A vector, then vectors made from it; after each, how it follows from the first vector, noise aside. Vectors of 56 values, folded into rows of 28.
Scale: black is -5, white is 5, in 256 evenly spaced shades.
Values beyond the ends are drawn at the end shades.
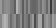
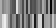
scaled up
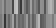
reversed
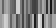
scaled up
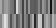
scaled up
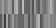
reversed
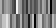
scaled up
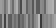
reversed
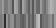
reversed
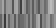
reversed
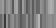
reversed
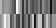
scaled up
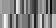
scaled up
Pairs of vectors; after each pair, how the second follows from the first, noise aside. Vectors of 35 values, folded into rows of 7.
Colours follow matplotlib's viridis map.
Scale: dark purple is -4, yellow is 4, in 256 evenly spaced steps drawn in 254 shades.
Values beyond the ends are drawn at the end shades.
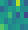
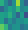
copied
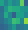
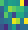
scaled up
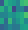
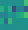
partly zeroed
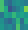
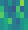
shuffled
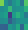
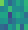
copied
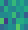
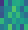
wrapped around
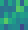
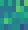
copied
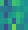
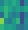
wrapped around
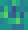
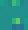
partly zeroed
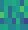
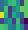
scaled up
